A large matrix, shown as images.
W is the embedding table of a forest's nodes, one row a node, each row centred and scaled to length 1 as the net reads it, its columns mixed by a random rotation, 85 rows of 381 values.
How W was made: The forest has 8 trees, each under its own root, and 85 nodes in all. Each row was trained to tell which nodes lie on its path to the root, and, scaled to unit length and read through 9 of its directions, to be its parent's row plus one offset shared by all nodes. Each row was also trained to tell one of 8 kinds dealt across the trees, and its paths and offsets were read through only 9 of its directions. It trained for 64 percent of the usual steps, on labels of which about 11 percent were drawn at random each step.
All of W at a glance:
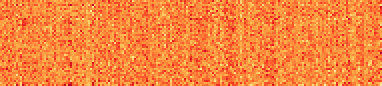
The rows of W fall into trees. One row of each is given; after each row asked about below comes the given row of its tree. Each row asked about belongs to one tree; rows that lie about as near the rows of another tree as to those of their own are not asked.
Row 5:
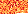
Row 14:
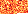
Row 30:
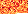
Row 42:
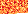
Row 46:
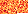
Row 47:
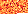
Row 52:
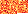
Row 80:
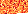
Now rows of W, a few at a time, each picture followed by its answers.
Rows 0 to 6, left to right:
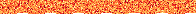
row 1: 5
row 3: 5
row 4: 52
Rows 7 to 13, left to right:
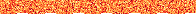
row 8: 5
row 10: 52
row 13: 52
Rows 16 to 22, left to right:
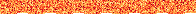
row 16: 5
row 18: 80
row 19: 80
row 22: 5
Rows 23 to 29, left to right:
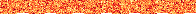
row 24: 14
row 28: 80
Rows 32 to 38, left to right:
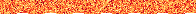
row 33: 5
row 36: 14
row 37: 5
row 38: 80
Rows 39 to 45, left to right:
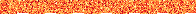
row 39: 52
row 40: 5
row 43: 52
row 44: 52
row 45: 52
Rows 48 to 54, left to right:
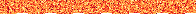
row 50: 5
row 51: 80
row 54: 80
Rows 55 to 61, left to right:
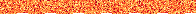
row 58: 80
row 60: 52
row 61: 80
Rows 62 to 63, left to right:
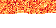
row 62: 5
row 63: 52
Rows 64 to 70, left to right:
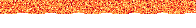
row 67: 42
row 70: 80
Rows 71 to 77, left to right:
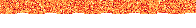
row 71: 5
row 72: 52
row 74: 14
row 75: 52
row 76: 52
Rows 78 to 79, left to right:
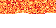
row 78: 5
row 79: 80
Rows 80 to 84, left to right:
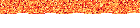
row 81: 80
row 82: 52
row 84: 5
